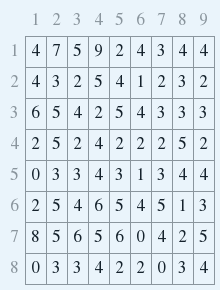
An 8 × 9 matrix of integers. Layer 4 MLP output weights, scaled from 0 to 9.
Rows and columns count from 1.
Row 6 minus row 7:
-6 0 -2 1 -1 4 1 -1 -2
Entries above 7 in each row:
1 0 0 0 0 0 1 0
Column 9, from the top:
4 2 3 2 4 3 5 4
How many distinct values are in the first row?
6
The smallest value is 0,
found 4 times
